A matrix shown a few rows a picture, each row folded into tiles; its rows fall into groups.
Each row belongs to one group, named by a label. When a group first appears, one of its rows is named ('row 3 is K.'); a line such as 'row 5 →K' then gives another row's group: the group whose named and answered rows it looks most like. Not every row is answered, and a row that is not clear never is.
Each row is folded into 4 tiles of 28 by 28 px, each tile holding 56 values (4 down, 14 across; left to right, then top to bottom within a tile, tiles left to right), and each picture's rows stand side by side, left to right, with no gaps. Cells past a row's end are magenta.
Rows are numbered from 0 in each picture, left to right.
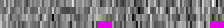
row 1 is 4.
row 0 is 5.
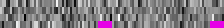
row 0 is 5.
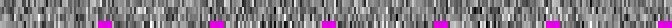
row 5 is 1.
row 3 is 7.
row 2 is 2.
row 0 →4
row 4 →2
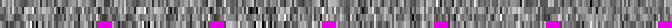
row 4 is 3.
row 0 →7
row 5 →1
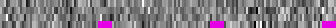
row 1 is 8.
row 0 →5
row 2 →2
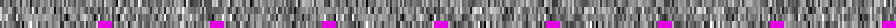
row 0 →1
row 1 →3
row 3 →1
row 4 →7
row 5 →7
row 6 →7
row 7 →4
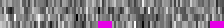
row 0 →4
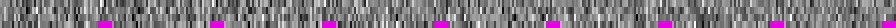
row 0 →4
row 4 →1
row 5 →4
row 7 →5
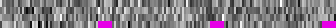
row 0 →2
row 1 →3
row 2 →5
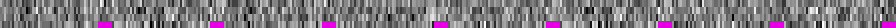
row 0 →4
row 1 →2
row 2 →4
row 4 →2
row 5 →2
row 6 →7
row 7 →7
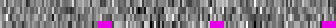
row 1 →2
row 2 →8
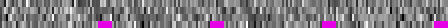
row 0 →3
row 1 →8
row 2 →8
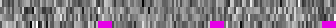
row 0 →2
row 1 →1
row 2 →3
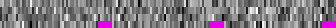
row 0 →8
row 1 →5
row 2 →7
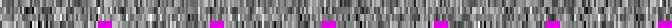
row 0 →2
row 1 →4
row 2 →4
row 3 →4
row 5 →4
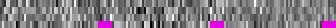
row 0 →3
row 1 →2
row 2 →8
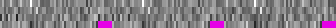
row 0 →8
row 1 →8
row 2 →8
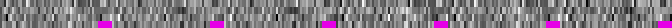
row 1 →5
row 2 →5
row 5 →5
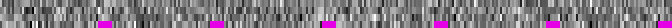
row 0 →2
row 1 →8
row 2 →5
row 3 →4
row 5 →8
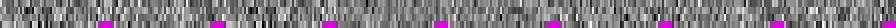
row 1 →3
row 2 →2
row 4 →5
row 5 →1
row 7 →7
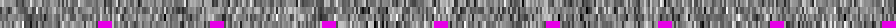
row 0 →8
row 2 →3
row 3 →2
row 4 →5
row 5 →4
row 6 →8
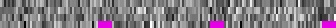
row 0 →4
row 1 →7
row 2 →3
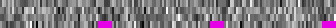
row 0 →7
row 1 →8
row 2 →3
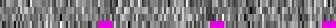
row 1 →3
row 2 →4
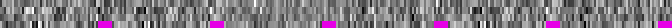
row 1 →2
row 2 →8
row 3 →4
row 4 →2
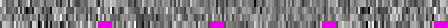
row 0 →2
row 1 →8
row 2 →1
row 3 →2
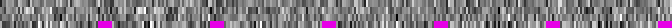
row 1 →7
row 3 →7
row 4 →2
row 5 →2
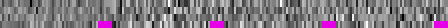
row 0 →1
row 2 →5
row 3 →1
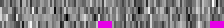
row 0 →1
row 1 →4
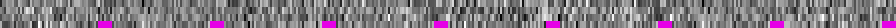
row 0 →7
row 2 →4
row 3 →3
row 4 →5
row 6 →1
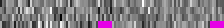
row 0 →7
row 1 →8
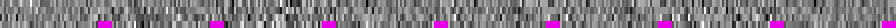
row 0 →8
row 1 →8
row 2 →5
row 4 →5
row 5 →5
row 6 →1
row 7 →1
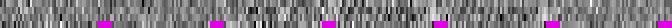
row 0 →7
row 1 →1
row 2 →2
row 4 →5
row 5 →8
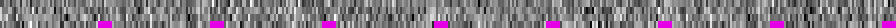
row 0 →1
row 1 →4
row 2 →3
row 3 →5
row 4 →1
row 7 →4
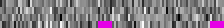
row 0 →7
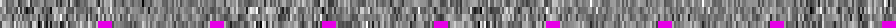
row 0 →2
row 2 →7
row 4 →2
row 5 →8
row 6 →8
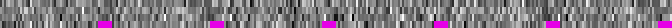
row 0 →7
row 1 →3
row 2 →5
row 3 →8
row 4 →3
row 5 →3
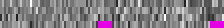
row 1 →3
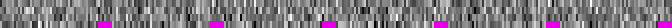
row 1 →4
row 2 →8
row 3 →2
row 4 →4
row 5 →8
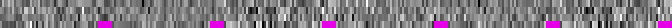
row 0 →7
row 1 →1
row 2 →2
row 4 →1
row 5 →2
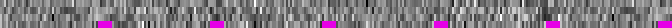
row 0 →5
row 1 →7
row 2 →8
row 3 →1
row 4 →3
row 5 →5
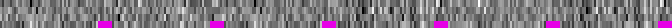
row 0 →1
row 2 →1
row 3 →4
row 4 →8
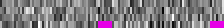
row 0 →7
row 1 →2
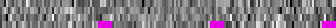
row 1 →1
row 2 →5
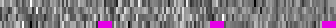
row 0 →8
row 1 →3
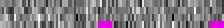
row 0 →4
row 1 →7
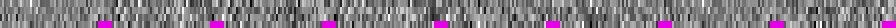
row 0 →8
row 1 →3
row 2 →5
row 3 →3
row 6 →8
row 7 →2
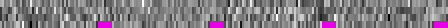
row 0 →8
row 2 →3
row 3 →5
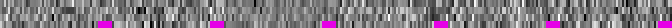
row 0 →5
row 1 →2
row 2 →1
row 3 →3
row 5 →5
